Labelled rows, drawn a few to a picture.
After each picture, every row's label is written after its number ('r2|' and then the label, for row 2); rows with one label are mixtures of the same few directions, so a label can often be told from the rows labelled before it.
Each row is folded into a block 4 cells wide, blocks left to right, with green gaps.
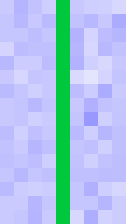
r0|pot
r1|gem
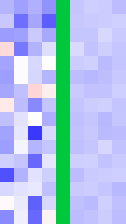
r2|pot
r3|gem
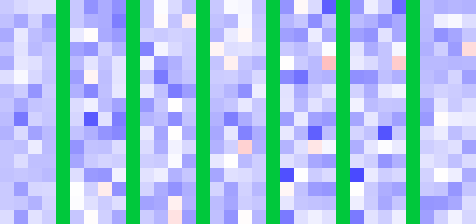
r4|gem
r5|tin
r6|pot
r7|gem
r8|pot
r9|pot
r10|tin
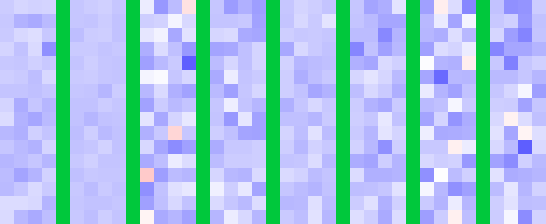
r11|tin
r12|gem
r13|pot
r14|tin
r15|pot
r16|gem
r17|pot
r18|gem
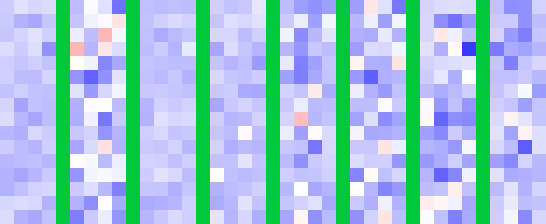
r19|tin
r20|gem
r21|tin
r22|pot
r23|gem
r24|pot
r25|tin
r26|gem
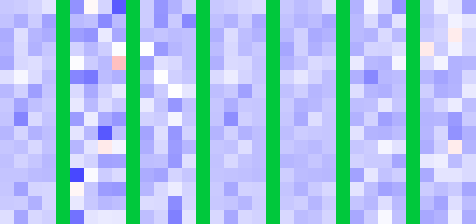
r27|gem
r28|pot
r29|pot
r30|gem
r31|gem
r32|pot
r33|gem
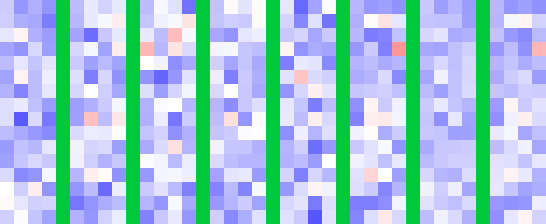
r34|tin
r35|tin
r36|gem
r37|tin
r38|pot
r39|tin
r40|tin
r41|tin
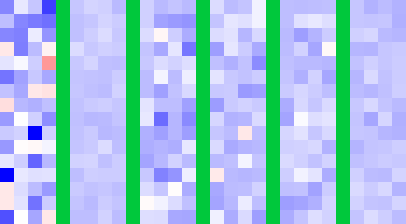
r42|pot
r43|gem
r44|tin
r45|pot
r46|tin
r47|tin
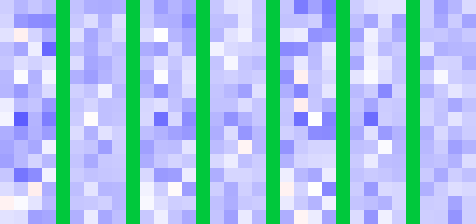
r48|tin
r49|gem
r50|tin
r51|gem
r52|tin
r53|gem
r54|pot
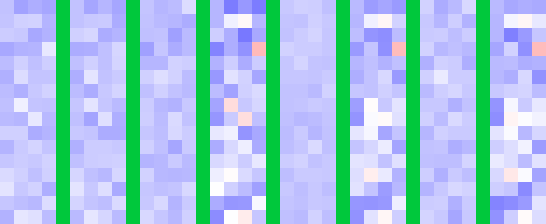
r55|tin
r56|tin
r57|gem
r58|tin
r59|gem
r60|tin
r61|pot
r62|tin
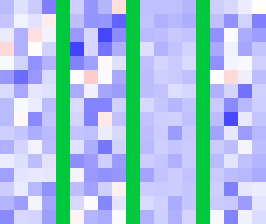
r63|gem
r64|gem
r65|pot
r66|gem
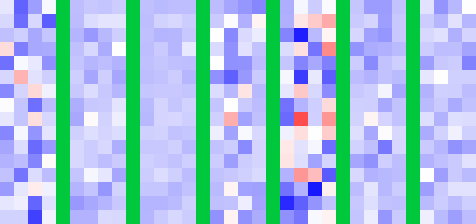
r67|pot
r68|tin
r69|tin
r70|gem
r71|tin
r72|gem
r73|pot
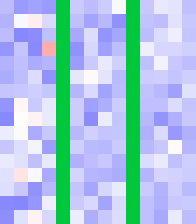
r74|tin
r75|gem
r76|gem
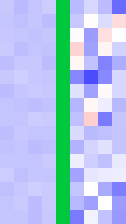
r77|pot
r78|gem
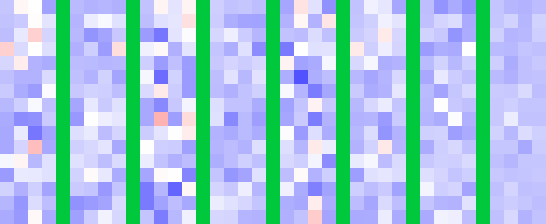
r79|gem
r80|tin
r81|tin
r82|tin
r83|pot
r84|gem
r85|tin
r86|gem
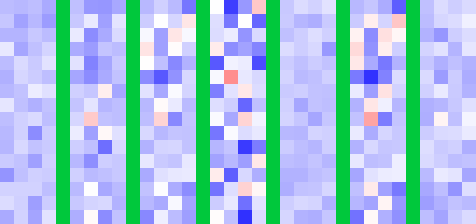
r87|pot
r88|gem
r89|gem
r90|pot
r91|tin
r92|gem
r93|tin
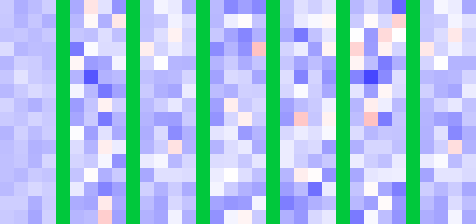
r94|pot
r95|pot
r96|gem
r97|tin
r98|tin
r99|gem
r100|gem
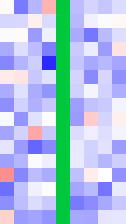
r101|pot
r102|tin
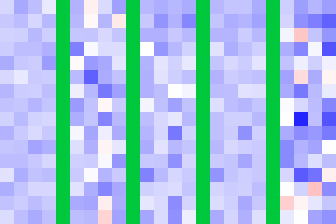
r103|pot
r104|pot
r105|pot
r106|pot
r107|tin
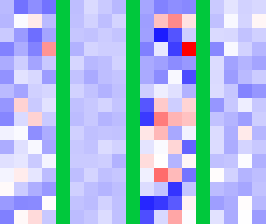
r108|tin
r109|pot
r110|tin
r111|pot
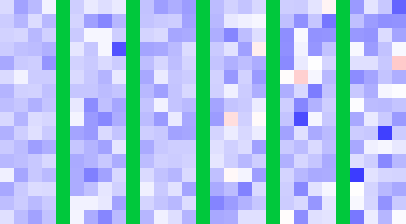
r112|pot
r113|tin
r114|tin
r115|tin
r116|gem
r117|pot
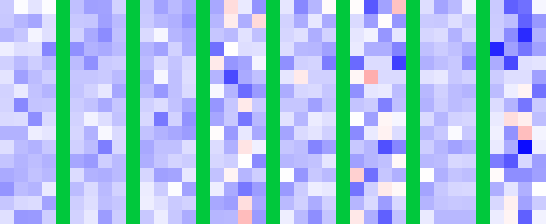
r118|tin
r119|gem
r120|tin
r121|pot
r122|pot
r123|pot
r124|pot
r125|gem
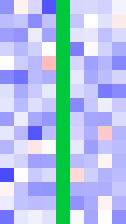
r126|pot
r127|pot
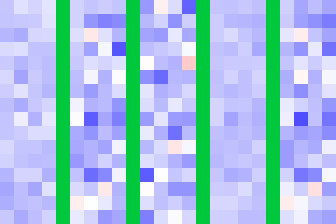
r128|tin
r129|tin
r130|pot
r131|tin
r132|tin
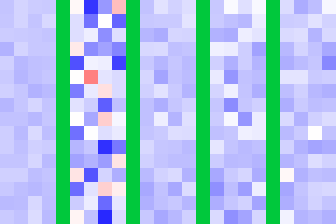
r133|pot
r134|pot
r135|tin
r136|tin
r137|pot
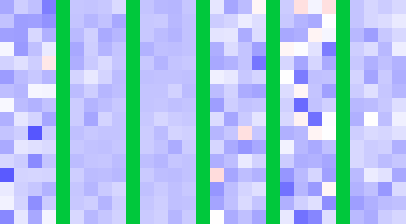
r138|pot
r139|gem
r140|gem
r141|pot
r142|tin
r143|tin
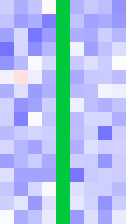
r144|gem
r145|pot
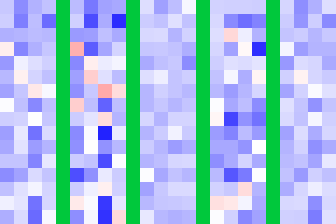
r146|pot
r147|pot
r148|pot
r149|tin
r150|pot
